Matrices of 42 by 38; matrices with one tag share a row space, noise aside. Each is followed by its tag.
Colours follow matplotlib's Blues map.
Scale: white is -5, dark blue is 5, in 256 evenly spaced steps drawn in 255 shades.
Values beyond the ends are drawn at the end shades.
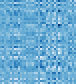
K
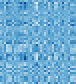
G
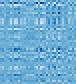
K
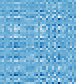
K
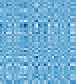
G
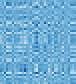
G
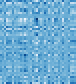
G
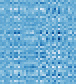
K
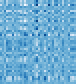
G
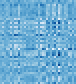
K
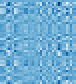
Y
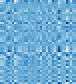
Y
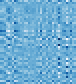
Y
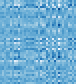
K
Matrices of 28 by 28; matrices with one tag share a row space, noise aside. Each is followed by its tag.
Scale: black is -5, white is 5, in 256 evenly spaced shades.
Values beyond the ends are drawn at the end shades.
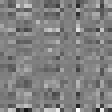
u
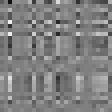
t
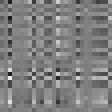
t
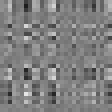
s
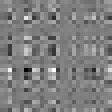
s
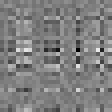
u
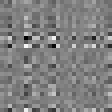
s
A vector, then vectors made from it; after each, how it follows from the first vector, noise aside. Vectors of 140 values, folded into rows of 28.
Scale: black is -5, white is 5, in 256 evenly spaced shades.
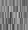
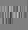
partly zeroed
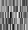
scaled up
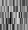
scaled up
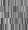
wrapped around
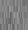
shrunk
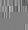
partly zeroed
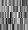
scaled up
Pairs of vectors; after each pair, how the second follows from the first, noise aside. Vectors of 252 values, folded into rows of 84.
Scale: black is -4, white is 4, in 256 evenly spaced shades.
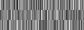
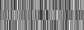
sign-scrambled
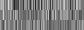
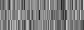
shuffled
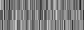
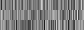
shuffled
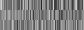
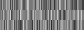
shuffled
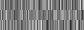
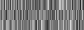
sign-scrambled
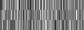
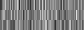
copied
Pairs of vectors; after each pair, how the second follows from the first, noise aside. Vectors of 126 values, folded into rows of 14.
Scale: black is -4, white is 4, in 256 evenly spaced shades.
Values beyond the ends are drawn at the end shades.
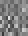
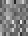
wrapped around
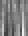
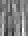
copied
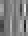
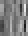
copied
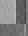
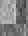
copied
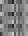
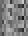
wrapped around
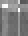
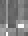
wrapped around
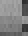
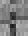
wrapped around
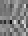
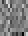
wrapped around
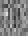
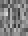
copied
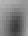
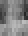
wrapped around
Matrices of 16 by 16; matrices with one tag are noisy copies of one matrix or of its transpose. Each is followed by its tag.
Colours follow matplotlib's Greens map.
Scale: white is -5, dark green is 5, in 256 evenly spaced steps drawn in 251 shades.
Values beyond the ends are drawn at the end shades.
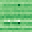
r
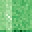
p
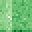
p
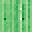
r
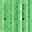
r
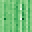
r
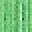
r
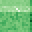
p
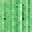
r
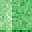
p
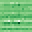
r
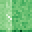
p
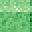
p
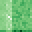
p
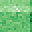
p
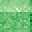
p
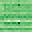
r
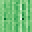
r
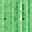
r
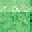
p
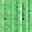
r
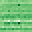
r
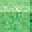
p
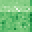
p
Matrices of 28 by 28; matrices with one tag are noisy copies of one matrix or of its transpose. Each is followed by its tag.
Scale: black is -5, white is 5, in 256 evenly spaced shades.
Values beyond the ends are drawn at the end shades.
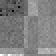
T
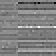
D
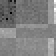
T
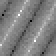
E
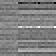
D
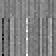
D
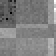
T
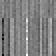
D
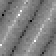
E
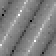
E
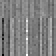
D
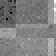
T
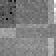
T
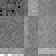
T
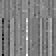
D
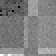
T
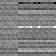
D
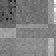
T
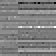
D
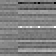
D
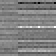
D
